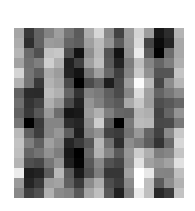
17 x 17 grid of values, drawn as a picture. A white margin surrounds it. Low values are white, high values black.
Grain: streaks running down. Stripes: upright, repeating 4 times. Ninth with the lowest average: bottom right.
